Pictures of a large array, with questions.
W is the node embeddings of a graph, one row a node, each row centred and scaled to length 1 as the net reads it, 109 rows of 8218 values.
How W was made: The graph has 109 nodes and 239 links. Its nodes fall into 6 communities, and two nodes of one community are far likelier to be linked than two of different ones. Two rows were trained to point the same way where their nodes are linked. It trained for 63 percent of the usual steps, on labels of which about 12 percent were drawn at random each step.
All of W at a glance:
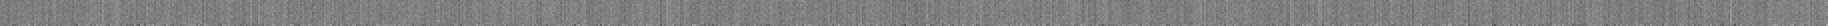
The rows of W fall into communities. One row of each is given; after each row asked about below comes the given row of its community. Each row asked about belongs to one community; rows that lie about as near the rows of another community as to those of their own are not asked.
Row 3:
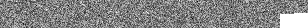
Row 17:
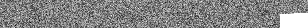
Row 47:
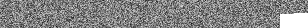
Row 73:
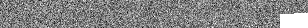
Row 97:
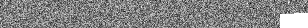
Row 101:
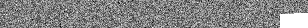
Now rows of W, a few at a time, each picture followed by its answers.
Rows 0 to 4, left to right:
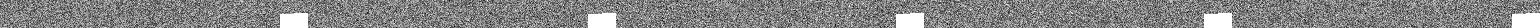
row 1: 3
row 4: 73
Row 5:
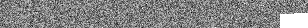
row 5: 73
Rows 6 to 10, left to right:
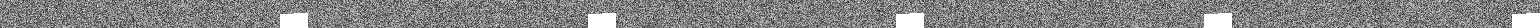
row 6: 17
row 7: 73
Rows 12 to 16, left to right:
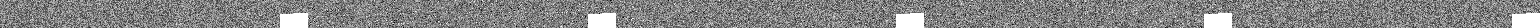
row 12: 17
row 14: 73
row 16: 101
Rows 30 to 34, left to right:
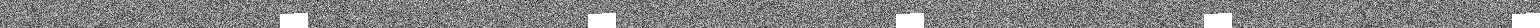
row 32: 3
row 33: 97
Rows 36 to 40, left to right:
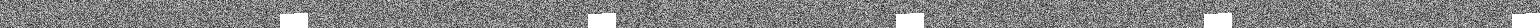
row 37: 3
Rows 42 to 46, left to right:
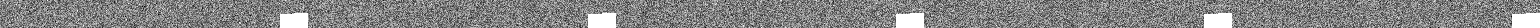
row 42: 47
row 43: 97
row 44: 17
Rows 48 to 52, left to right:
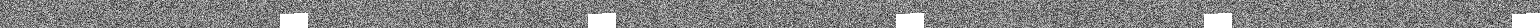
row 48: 73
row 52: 97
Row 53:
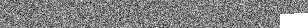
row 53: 3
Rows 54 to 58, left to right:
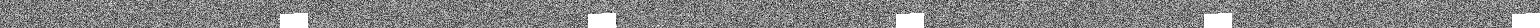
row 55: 3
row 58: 101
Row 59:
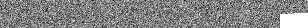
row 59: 17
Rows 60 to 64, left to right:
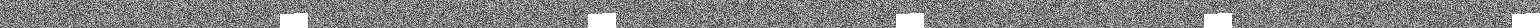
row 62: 101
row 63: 101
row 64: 101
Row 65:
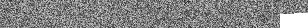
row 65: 47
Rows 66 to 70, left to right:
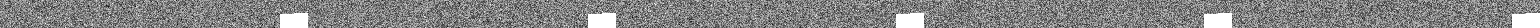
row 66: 97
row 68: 97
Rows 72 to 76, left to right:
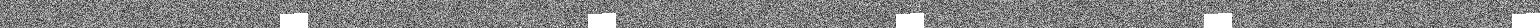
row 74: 97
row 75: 3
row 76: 101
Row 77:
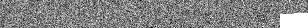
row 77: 47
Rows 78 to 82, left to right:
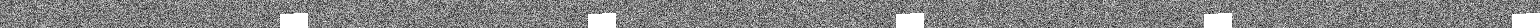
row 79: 73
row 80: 97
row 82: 73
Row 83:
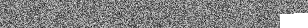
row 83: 97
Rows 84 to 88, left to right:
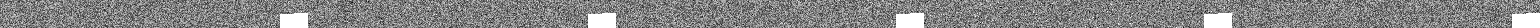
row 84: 101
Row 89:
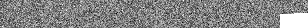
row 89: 101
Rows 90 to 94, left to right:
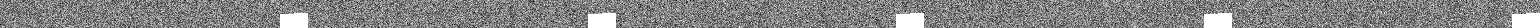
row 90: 3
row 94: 97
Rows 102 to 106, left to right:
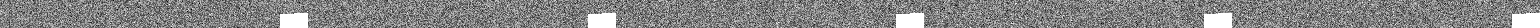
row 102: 73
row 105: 47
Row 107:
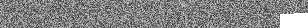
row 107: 101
